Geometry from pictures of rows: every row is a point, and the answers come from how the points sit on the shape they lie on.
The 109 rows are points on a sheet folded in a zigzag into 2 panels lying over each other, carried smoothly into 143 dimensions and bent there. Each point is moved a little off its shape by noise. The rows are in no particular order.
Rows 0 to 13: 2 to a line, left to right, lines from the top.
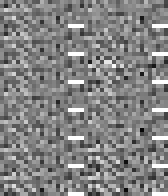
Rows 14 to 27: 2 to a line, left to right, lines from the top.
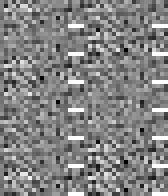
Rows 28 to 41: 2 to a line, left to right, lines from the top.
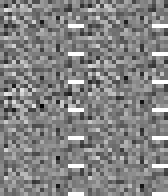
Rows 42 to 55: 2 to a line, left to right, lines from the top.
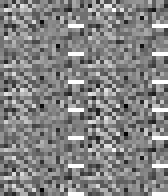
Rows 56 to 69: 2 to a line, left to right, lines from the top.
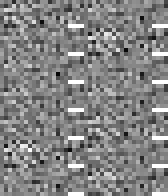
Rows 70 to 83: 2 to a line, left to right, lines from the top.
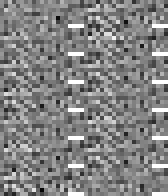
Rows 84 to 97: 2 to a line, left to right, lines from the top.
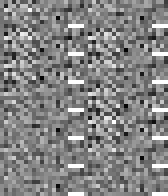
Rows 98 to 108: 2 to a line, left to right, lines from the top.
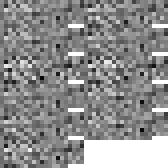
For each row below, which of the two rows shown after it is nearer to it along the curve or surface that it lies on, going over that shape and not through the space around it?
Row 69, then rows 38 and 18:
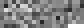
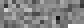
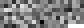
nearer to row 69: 18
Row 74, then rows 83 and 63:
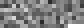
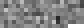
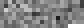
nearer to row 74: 63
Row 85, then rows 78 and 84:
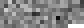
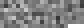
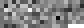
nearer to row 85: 78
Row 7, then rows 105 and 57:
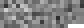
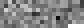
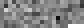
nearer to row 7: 105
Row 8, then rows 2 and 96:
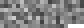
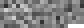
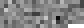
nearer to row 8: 2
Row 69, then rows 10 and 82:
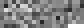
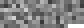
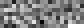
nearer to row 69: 10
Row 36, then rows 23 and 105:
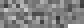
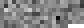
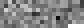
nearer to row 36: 105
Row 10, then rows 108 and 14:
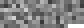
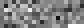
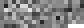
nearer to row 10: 14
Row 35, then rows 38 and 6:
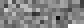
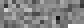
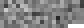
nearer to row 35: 6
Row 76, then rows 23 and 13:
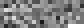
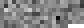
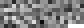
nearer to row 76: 13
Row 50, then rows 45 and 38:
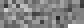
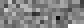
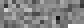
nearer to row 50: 45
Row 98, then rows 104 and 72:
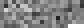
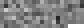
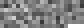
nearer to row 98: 72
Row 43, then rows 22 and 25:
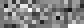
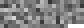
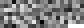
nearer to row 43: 25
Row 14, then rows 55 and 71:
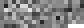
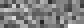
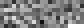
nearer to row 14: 55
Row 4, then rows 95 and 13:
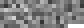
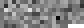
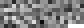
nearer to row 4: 13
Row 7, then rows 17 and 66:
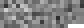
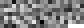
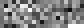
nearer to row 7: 66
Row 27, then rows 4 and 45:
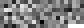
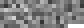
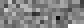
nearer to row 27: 4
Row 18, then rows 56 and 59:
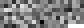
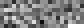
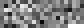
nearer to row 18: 59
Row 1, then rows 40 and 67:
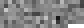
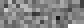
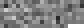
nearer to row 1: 67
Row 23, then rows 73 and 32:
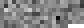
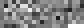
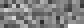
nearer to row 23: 73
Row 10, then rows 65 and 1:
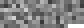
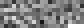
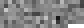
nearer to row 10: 65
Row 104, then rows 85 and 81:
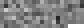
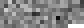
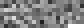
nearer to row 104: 81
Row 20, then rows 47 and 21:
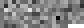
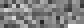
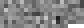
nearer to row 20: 21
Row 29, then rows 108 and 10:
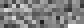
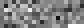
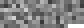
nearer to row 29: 10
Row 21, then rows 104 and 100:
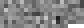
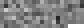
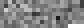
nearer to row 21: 104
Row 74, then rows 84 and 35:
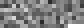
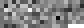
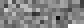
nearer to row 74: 35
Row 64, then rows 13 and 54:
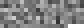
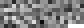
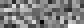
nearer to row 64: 13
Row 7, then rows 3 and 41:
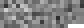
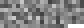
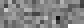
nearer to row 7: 3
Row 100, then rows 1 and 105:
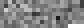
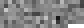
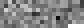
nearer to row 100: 105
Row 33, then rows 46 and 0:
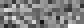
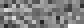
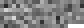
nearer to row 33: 46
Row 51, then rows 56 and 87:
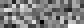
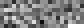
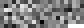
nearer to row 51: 87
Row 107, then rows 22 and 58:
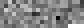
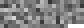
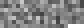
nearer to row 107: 58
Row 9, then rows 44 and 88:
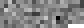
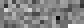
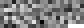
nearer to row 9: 44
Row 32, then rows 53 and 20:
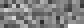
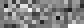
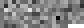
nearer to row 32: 53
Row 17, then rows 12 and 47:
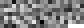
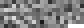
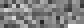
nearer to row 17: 12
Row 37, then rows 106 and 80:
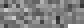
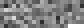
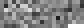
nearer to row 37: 106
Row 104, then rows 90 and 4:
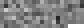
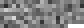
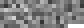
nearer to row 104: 90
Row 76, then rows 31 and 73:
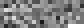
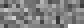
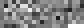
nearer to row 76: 31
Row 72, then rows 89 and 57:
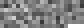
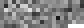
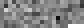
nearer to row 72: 89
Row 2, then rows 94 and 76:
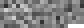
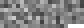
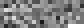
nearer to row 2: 94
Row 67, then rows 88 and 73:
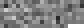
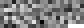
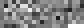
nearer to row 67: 88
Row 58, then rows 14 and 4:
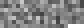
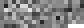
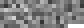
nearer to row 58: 4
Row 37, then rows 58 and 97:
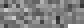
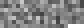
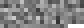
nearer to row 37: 97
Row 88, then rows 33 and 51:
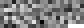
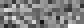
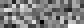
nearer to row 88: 33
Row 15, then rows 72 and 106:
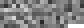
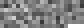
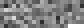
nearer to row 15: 72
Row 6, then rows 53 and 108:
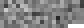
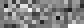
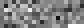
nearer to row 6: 53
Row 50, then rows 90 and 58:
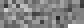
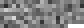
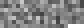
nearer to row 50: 58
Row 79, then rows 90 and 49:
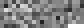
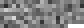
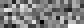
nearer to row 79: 49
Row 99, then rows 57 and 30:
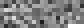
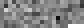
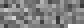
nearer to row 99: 30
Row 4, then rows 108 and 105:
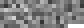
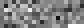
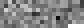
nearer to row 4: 105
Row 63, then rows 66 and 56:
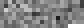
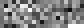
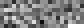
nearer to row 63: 66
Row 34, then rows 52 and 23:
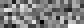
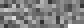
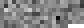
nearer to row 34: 52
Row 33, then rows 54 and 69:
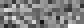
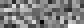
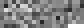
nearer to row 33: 54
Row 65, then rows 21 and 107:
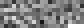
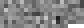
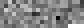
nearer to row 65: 21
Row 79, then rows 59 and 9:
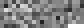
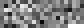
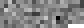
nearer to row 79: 59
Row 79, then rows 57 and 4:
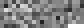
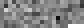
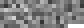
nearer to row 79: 4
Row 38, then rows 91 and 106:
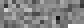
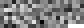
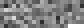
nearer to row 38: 106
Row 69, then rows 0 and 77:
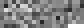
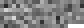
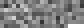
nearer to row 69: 77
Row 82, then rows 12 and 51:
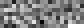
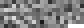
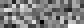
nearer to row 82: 12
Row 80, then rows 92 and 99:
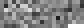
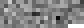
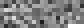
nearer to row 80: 92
